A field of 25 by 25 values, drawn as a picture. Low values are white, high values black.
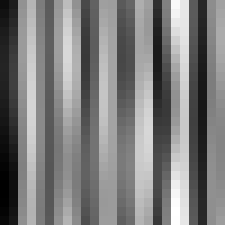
Overall the values sit about 50% of the way up the scale. Streaks run downward. Upright stripes repeat 6 times across the table. The bottom middle is the smoothest part.
